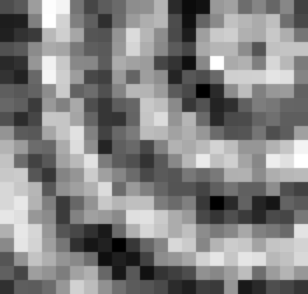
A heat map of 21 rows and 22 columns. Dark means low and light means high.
On average the colour sits 50% of the way up the scale. There is no overall slope. Rings spread out from the top right.
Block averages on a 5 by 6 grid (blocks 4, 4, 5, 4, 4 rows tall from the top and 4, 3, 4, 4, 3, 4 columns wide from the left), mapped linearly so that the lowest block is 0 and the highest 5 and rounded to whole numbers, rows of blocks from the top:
233143 / 233134 / 252434 / 524311 / 330244
